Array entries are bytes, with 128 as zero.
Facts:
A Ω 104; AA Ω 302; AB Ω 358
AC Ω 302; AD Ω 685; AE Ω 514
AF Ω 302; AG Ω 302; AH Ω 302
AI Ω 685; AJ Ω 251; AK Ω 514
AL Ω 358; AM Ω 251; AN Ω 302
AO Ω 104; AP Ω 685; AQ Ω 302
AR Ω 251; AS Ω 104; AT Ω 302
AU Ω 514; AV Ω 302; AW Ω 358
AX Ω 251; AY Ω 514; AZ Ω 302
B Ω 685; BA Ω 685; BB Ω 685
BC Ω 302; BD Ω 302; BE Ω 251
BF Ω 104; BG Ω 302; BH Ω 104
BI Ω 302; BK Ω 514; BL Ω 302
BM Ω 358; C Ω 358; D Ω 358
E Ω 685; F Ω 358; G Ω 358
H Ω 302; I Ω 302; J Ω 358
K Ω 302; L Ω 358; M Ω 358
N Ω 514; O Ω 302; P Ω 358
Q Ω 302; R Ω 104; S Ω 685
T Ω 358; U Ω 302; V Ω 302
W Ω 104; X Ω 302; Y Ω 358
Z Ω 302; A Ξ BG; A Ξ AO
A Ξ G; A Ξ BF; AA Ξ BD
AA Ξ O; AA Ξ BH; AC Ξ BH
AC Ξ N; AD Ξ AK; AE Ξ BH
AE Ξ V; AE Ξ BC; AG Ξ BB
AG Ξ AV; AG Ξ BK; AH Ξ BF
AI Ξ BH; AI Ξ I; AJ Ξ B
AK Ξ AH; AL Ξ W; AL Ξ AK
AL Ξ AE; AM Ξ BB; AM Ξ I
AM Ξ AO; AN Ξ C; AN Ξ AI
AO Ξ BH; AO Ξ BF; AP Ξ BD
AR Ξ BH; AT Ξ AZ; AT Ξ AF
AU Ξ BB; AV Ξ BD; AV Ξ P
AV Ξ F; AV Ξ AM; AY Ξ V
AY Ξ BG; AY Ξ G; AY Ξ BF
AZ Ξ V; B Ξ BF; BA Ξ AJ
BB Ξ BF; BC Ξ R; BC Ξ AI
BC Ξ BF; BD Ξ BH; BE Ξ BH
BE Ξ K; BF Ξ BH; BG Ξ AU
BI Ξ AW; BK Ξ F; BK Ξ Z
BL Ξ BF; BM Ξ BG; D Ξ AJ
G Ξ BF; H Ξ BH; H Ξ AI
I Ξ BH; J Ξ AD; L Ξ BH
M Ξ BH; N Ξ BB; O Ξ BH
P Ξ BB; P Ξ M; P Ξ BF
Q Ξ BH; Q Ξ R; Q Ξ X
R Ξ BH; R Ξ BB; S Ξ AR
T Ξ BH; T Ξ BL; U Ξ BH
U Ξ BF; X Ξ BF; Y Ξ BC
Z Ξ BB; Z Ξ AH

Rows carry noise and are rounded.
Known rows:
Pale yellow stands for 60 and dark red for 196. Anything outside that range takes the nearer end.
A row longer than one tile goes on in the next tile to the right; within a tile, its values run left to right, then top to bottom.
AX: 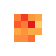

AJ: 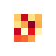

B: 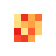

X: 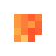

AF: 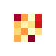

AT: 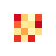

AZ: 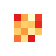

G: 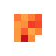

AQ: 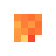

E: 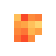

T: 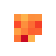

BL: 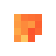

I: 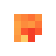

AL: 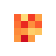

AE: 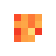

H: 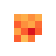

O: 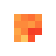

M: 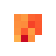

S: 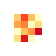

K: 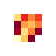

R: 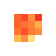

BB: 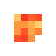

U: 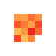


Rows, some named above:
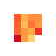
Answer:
AY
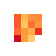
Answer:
AY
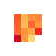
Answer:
AY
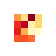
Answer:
AD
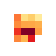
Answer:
AN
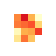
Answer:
AR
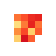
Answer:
F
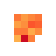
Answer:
AB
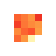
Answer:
A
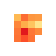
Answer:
AI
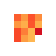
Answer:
N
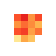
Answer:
BH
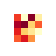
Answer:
J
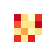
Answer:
AT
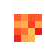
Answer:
AU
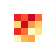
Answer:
W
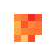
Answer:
Z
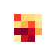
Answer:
C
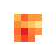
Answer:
AI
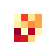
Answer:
BA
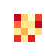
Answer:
AT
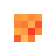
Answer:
BI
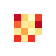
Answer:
AT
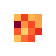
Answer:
BE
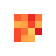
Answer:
BK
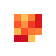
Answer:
BM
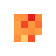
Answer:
AH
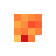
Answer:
AB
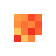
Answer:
AG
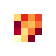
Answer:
K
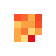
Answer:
V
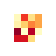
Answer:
BA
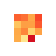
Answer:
V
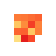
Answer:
AW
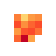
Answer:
Y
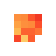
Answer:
BG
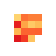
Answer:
AP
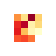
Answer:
AD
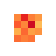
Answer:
AM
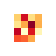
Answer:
AJ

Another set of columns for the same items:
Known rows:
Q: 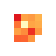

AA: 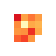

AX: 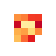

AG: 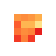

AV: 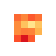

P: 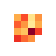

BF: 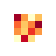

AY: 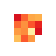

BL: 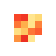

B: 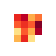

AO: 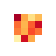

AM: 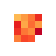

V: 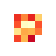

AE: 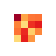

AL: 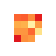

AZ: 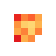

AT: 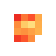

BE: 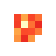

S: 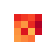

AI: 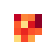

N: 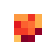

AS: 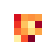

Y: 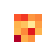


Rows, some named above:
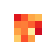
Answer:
AY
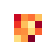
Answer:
W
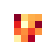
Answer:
BH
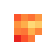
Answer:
BG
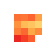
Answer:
BG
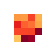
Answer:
N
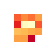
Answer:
K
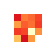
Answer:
AK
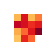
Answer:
BB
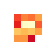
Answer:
K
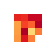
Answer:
AD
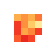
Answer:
Z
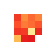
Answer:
BK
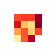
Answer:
E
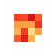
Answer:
AJ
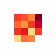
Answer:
AP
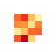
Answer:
AH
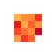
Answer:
AM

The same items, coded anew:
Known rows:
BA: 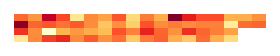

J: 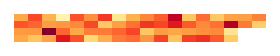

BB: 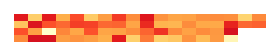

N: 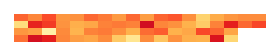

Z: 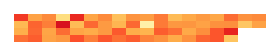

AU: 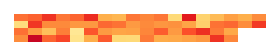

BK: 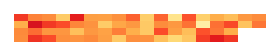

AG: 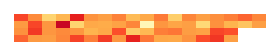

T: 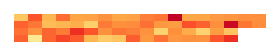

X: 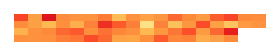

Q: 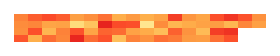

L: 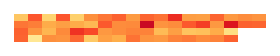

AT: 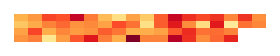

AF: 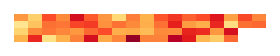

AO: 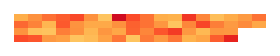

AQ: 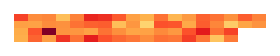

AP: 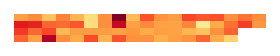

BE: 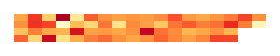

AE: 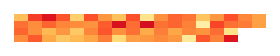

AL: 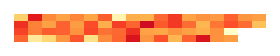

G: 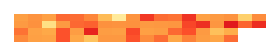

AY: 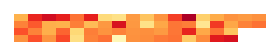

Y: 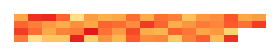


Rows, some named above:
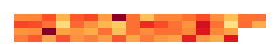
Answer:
AS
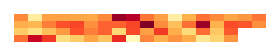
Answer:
BH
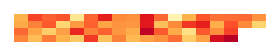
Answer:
AR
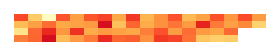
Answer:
K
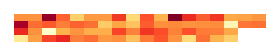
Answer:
BA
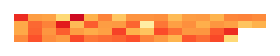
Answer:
Z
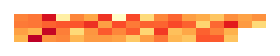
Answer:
AK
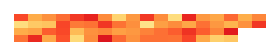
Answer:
BG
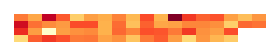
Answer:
B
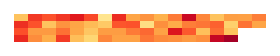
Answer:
A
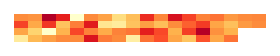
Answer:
AJ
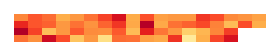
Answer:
S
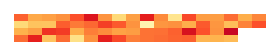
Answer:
BG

